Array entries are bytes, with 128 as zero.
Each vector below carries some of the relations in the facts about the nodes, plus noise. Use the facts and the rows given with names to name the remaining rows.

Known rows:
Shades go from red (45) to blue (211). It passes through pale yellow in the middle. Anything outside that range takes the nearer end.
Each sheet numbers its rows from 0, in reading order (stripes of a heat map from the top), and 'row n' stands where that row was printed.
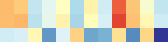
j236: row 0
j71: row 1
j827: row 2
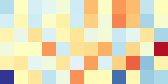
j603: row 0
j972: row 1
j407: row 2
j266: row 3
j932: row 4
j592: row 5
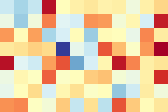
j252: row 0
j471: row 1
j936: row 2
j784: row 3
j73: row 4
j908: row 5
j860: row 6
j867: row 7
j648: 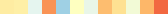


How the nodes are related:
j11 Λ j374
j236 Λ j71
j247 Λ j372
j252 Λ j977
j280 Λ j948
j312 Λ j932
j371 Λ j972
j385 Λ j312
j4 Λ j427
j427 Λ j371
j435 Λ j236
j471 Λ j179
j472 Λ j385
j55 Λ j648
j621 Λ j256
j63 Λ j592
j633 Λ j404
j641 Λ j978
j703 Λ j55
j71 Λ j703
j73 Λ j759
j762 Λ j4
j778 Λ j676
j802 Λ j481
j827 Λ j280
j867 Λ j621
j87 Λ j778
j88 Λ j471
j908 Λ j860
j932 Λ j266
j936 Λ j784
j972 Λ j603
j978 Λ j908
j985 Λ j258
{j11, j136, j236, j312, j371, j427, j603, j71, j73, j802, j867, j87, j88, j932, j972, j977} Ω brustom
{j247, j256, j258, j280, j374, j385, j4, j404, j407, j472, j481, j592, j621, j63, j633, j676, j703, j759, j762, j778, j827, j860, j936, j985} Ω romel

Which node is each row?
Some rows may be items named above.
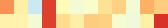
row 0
j435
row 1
j641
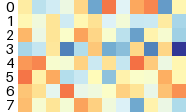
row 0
j88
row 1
j407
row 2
j472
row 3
j280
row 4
j867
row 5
j936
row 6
j55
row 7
j472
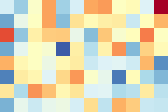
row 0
j179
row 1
j372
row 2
j759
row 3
j948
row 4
j703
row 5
j63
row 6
j778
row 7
j977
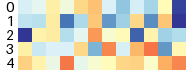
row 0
j247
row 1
j280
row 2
j592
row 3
j88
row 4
j55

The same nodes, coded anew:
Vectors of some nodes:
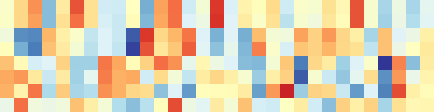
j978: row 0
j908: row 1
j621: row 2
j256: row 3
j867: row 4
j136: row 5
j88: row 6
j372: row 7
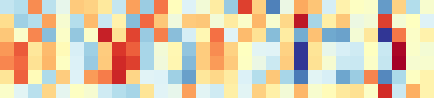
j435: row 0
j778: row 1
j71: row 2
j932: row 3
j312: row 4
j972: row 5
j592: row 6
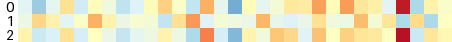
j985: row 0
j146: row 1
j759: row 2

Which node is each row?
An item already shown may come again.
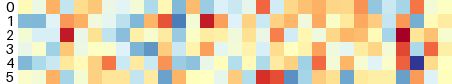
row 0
j471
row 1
j280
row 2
j385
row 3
j404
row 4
j762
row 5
j648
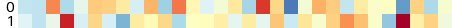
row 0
j435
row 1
j472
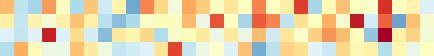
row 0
j676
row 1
j860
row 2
j472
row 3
j252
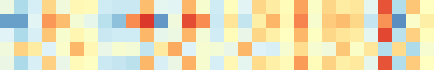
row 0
j407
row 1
j827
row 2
j407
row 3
j146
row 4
j407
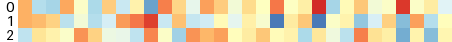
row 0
j676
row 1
j73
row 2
j948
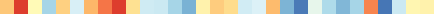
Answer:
j603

